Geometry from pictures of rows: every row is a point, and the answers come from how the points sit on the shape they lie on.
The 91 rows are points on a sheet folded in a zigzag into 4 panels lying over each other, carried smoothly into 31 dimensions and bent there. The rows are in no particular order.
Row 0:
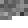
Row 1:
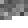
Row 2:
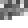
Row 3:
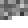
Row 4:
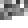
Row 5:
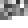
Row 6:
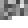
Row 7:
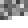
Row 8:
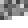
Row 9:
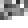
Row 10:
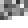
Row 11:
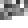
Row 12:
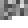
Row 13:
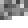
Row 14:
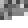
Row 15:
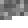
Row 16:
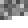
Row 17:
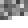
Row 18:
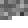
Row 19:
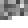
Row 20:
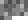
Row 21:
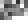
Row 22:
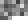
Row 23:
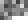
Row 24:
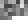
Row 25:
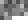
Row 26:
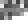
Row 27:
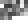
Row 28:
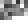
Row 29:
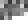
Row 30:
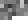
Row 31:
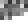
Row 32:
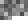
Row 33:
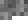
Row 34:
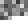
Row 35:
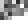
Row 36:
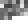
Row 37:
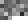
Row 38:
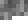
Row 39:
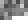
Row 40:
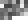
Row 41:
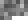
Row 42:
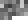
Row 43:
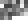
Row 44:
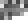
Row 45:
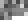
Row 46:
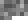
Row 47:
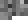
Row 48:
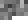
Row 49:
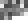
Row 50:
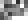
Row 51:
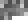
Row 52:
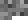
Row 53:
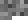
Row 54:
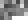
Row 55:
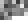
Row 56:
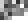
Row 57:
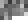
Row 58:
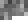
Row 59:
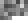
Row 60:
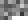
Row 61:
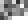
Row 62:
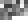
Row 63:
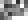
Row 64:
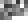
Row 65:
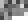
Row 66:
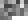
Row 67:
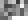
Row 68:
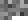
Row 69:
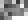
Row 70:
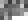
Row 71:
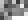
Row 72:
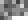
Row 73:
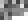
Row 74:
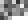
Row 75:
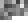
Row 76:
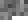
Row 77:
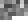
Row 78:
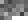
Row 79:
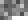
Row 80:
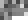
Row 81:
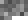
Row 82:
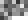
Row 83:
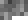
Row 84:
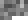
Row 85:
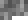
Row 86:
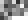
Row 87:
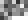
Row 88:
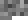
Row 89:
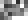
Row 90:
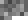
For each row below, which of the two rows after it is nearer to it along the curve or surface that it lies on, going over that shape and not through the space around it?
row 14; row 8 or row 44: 44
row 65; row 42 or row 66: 42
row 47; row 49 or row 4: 49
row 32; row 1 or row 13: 13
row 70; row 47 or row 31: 31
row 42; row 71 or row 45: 45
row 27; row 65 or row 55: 65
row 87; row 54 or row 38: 54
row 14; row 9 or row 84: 84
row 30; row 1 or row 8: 1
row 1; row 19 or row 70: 70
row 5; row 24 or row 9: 9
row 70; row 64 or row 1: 1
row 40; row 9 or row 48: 48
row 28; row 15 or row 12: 12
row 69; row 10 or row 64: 64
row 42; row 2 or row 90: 2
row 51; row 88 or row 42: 42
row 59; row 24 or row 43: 24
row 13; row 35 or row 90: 35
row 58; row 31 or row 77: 31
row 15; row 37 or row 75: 75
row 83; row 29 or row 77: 29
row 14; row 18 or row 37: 18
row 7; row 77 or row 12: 12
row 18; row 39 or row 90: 90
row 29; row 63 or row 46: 46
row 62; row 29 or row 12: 29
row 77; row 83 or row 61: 83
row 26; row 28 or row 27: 27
